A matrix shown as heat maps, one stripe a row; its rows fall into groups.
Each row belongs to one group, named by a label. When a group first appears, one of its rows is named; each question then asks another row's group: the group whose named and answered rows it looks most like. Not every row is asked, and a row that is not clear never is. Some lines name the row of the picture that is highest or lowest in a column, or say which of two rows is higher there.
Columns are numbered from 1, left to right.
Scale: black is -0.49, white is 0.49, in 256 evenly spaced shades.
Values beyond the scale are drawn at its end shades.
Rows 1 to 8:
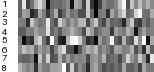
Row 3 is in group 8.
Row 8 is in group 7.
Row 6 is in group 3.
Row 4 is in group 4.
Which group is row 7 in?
8
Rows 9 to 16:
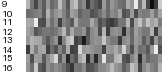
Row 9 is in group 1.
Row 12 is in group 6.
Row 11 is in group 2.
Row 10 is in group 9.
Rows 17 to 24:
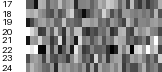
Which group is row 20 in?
2
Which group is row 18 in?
3
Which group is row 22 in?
2
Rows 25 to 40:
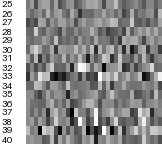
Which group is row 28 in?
2
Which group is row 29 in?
4
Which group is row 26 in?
9
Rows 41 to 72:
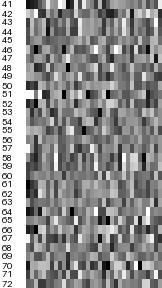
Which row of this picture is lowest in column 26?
70
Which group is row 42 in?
2
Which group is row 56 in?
8
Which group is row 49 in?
7
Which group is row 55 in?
3
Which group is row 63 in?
6
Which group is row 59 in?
4
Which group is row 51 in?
7
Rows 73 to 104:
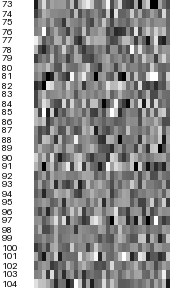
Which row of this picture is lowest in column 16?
81
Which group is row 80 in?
7
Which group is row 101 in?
1
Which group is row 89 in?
1
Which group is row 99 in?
1
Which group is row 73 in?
4
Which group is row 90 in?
3
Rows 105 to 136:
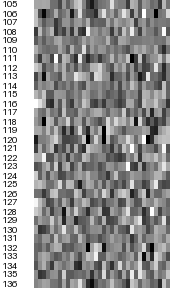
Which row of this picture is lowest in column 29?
120
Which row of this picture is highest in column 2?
116
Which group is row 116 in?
2
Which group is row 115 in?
2
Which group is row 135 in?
4
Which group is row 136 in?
3
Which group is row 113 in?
8
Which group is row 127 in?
2
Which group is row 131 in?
9
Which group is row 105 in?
3
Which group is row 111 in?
9
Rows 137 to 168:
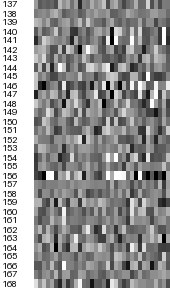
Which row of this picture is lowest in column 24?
166
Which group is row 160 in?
4
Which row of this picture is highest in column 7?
144
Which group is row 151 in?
7
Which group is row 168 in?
3
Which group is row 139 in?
7
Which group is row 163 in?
6
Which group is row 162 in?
7
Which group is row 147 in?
1
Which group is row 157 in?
6
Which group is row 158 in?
9
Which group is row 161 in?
4
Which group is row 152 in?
7
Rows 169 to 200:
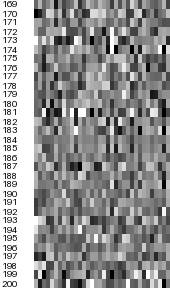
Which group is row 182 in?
6
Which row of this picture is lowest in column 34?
173
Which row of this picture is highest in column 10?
181
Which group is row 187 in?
7
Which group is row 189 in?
6
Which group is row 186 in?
2
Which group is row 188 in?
9
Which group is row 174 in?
6
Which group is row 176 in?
1
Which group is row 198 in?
2
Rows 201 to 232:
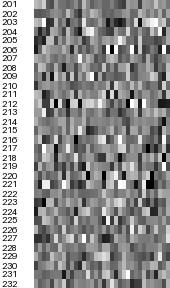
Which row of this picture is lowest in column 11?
216
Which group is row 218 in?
6
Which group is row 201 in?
2
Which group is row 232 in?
8
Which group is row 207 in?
7
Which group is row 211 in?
6
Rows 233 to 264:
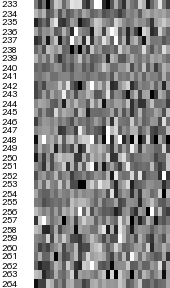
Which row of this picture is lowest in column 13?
253
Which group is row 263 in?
6
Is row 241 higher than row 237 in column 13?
Yes
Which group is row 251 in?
8
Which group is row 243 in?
4
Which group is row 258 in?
6
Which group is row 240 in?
1
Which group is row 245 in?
9
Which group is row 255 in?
8
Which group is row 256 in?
7
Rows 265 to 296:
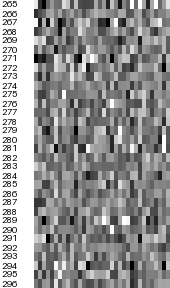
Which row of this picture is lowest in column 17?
267
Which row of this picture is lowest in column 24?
275
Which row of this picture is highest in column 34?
265
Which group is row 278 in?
9
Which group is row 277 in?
4
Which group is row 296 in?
9
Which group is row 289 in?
1
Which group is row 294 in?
9
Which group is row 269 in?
2
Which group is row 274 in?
6
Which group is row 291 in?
2
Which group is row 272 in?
9
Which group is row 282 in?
8
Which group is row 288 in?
4
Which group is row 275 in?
4
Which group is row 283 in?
2
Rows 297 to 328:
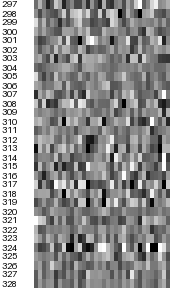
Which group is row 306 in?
1
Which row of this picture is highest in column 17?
324
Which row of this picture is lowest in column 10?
324
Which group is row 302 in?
9
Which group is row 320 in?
1
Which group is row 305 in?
1
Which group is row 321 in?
2
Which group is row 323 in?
7
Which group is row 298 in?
8
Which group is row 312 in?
3
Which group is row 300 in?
7
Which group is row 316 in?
1
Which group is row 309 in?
6
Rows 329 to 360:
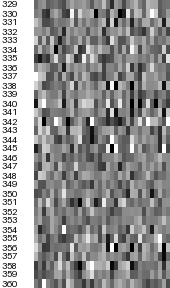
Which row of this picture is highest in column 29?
342
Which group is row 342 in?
8
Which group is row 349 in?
4
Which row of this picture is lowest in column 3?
342
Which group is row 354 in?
4
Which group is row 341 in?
6
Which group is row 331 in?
6
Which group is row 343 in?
3
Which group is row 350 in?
4
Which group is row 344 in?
3
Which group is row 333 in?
3
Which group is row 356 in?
6
